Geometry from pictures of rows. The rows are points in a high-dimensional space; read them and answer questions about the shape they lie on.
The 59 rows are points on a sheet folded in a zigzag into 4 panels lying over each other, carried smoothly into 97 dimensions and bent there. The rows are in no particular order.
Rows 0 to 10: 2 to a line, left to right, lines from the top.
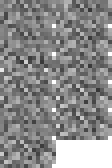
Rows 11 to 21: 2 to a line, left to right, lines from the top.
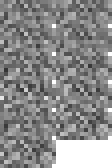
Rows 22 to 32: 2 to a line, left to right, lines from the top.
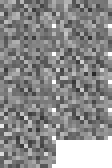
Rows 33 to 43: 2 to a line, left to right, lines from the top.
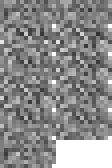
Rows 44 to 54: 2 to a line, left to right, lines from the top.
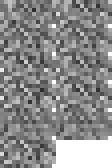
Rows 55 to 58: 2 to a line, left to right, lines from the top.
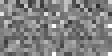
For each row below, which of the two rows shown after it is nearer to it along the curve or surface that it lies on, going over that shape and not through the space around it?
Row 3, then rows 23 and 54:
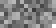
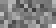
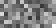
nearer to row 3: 54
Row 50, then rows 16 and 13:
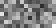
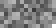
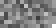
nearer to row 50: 16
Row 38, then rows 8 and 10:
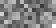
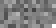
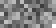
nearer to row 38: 10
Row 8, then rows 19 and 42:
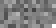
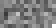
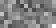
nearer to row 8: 19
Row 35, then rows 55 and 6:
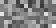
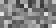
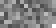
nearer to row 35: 55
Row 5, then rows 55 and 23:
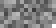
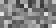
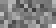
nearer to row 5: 23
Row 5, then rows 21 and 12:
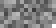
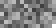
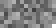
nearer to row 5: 21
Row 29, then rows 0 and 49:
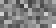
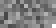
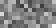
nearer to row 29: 0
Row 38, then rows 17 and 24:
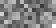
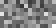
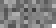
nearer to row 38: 24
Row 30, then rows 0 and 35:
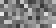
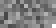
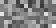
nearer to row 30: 35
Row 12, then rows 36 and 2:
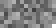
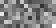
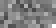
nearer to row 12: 36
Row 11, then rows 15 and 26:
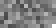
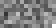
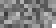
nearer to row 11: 15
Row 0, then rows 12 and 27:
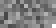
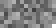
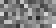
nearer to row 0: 27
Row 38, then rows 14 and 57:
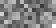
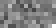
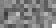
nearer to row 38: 57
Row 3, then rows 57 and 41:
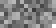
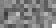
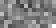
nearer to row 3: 57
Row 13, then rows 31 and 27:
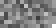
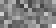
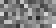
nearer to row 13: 27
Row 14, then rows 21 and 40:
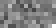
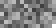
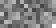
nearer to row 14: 40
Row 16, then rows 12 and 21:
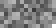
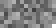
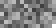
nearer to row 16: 21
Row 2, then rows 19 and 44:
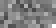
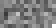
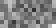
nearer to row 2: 19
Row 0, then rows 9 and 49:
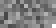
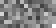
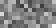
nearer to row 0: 9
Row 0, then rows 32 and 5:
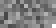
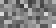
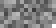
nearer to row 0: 32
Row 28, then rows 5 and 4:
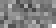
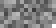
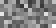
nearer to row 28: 4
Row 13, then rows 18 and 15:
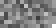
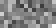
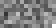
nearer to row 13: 15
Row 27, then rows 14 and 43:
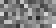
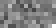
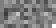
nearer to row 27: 14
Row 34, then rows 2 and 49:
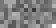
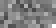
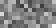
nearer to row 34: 49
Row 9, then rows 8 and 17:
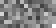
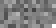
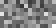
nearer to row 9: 17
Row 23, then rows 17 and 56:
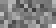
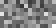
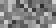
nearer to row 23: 56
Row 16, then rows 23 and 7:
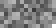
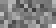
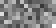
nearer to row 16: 7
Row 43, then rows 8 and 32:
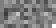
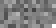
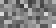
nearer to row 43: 8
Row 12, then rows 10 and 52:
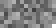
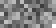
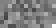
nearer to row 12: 10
